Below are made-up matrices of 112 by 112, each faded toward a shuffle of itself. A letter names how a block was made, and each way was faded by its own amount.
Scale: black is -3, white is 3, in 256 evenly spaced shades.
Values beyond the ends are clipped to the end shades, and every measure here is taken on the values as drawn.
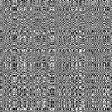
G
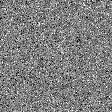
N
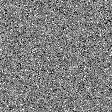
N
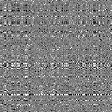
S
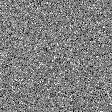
N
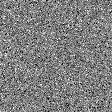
N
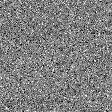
N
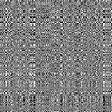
G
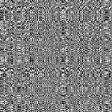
G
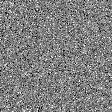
N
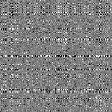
S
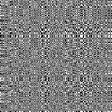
G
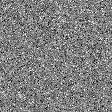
N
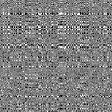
S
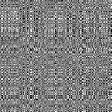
G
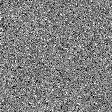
N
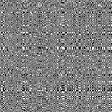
S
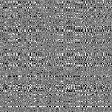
S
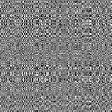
G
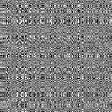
G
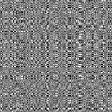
G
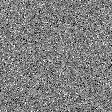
N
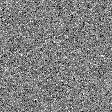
N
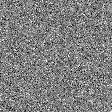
N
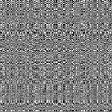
G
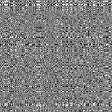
S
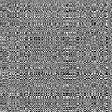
G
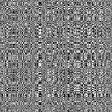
G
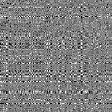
S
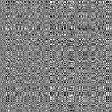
G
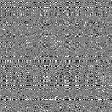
S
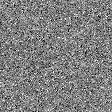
N
